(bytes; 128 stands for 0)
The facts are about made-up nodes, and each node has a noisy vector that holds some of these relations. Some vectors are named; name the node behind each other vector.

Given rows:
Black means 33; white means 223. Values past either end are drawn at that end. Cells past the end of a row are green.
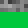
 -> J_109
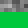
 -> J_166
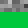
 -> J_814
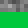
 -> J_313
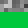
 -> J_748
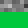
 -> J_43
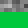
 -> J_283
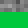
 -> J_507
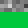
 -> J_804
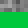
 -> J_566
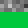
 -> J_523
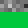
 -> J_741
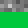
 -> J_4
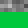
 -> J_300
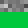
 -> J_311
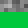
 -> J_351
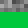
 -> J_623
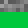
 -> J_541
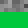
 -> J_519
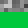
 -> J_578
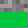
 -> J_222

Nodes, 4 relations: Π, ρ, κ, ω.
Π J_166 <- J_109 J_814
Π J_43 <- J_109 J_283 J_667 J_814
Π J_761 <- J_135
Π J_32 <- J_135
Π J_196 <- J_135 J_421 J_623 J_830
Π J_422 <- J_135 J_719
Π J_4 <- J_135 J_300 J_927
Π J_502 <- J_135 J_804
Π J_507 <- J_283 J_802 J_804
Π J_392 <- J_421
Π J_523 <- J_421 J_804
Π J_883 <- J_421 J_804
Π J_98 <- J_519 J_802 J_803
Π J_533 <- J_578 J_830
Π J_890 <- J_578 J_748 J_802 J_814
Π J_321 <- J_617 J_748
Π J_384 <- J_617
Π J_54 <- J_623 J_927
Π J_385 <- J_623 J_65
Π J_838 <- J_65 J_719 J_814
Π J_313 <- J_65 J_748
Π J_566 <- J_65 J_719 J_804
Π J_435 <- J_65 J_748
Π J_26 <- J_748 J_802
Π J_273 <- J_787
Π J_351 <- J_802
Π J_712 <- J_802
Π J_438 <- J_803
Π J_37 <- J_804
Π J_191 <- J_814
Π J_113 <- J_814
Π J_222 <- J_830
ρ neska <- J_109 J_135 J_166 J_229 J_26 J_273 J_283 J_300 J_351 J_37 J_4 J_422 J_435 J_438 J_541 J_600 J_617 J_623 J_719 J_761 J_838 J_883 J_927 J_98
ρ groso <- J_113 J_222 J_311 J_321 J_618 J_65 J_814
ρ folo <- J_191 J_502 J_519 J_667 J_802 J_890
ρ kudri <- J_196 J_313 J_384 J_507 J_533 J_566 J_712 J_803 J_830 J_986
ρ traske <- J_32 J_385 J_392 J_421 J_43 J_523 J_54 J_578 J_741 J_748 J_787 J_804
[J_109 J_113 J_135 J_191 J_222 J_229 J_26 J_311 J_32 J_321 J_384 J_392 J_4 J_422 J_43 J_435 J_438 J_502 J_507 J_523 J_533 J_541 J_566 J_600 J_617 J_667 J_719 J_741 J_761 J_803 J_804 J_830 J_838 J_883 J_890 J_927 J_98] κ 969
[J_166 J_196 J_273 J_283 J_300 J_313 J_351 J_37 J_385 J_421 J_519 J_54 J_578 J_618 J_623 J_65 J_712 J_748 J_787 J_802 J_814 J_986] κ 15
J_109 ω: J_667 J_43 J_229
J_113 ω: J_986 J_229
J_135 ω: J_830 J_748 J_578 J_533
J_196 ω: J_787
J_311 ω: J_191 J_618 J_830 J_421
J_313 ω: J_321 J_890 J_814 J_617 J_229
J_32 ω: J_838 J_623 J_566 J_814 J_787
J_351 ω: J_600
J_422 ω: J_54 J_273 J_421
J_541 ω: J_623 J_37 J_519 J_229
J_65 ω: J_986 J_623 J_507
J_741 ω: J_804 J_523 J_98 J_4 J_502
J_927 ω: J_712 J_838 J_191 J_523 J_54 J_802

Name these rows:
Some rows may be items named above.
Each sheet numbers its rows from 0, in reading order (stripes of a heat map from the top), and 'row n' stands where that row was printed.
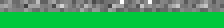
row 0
J_618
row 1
J_814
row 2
J_830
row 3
J_422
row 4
J_787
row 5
J_32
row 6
J_600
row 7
J_600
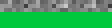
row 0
J_802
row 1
J_519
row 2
J_600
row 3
J_385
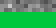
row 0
J_98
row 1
J_712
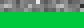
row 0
J_533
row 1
J_196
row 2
J_421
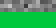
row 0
J_43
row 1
J_623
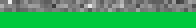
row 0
J_196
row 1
J_273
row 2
J_667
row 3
J_135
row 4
J_392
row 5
J_986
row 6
J_113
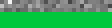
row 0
J_32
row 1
J_838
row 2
J_65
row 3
J_191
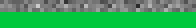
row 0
J_986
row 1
J_98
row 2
J_229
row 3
J_927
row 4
J_54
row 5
J_502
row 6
J_838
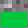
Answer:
J_600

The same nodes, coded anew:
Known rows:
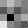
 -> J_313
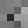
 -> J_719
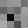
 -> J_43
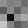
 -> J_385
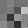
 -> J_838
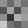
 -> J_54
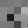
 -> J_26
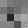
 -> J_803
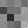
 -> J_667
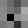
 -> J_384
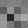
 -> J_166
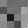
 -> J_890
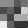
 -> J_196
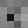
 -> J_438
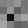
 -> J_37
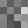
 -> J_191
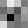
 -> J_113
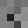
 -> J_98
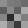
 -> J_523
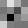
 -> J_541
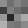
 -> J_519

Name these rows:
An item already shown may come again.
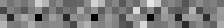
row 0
J_519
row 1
J_229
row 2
J_502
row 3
J_229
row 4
J_191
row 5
J_113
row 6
J_566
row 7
J_667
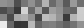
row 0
J_196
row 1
J_421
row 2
J_830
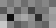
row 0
J_385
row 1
J_667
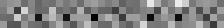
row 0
J_927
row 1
J_533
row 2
J_392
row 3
J_986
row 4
J_802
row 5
J_541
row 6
J_109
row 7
J_741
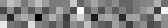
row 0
J_65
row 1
J_313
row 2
J_135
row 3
J_623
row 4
J_712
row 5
J_422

